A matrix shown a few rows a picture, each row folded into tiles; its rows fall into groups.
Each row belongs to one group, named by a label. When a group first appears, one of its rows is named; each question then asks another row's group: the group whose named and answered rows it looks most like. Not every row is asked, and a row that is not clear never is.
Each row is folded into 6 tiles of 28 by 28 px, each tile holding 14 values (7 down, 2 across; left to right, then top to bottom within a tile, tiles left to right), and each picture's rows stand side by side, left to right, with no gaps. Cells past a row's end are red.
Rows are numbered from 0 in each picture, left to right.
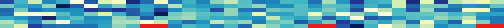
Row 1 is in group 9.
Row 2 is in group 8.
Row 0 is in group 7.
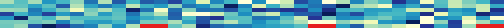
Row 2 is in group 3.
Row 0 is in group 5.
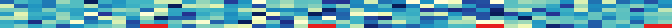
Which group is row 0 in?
9
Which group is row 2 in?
7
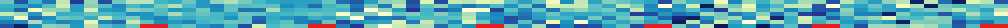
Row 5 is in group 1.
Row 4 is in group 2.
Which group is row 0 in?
8
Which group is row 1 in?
9
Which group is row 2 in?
8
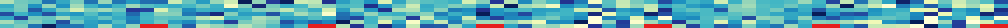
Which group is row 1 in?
1
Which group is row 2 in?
2
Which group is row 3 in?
3
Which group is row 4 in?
2
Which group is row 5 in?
3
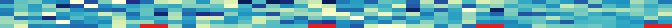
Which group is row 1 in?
1
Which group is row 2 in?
8
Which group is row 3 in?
1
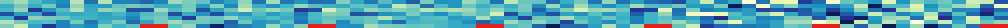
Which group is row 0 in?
5
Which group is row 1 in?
5
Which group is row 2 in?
1
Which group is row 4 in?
7
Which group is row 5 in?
2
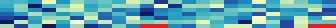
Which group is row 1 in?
3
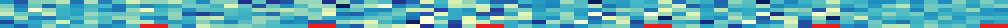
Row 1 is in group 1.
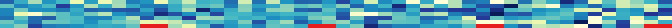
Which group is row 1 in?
5
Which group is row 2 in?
7
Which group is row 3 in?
3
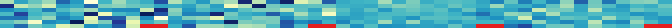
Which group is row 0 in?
3
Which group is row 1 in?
1
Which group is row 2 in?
2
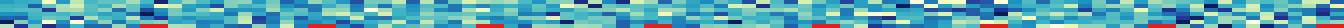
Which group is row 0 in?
2
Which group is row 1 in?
9
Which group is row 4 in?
1
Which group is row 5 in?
7
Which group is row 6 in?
8
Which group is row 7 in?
2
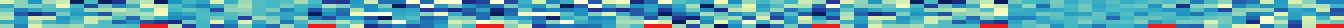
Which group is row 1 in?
2
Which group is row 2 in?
7
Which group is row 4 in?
2
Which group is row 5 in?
1
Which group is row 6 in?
2
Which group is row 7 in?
3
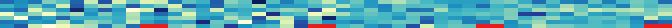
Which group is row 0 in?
8
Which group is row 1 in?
9
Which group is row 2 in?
9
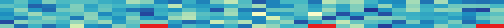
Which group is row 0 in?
2
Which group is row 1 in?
9
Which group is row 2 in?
5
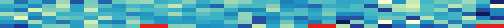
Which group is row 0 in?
8
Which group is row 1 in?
9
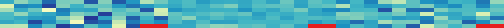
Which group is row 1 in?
8
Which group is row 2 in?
9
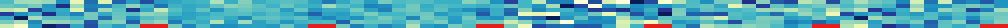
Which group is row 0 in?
5
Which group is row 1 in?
2
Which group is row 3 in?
7
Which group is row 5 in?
5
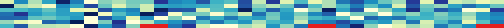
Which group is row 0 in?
3
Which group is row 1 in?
8
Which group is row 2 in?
8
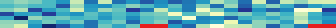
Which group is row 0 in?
5
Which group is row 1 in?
8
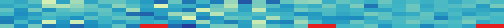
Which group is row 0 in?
2
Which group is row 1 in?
8
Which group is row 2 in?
2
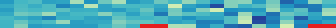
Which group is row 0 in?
7
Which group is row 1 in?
9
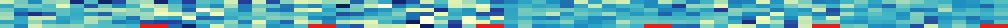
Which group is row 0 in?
1
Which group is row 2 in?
3
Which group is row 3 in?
7
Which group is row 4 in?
3
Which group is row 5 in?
9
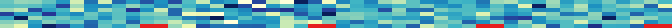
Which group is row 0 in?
5
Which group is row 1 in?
7
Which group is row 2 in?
9
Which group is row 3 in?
2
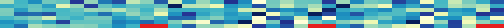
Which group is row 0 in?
1
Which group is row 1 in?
3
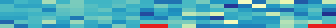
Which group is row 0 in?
2
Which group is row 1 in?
7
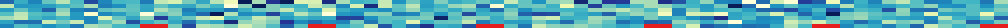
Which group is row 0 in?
9
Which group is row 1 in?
1
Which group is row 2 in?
2
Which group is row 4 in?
7
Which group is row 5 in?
9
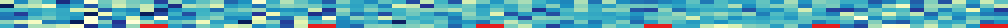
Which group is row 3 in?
5
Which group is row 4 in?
8
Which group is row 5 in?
8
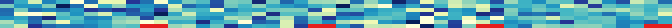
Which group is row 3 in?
1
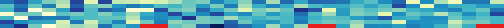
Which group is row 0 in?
8
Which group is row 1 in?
5
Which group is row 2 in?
7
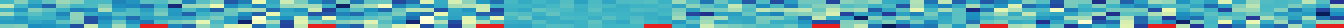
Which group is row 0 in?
9
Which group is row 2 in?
3
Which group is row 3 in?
8
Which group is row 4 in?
1
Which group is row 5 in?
5
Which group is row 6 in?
9
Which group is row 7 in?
2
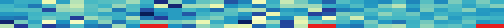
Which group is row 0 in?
2
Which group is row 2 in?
8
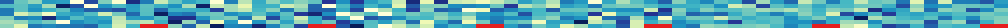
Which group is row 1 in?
2
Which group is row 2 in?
8
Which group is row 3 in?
3
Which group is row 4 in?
1
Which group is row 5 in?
5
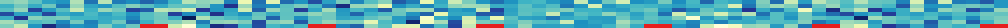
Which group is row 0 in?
5
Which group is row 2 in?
3
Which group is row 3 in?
7
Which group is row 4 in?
8
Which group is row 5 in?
5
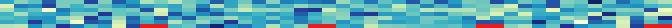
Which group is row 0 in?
9
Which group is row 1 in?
5
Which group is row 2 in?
1
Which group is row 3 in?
9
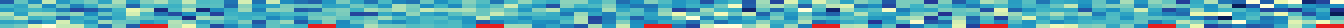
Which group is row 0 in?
8
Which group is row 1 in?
5
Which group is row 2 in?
1
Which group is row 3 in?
9
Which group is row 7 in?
7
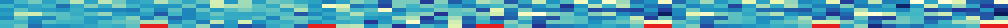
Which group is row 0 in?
7
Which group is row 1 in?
2
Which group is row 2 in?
9
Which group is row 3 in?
7
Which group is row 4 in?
7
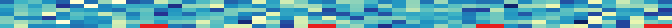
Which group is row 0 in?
7
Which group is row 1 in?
3
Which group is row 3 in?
3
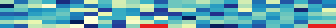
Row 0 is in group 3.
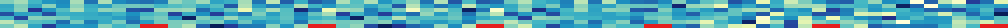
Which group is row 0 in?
5
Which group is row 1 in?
5
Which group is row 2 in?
5
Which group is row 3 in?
5
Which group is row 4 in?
3
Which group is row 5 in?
7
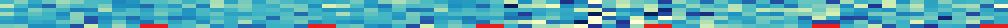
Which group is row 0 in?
9
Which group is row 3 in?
3
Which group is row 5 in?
2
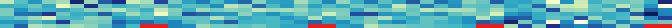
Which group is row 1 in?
1
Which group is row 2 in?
1
